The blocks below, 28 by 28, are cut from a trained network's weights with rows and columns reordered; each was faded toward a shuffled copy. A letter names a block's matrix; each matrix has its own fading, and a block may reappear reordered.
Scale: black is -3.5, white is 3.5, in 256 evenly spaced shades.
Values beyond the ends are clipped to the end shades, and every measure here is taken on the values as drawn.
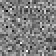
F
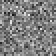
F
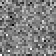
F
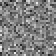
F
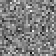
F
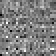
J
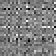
J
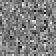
F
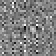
J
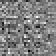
J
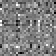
J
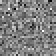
F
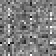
J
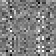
J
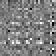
J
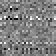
J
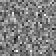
F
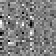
J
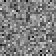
F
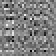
J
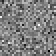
F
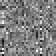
J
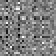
J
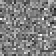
F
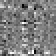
J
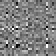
J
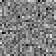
F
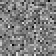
F
